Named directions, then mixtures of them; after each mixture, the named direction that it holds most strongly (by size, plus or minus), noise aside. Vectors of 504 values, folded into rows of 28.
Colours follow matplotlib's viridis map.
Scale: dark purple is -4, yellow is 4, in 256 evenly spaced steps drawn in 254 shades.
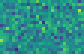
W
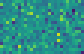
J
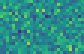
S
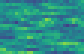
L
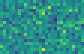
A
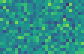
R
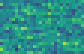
L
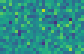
S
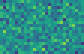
R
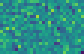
W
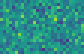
A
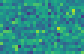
J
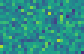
J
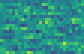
L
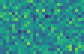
S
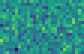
W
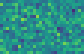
W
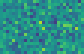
A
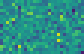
J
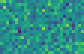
R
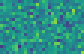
J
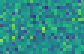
W
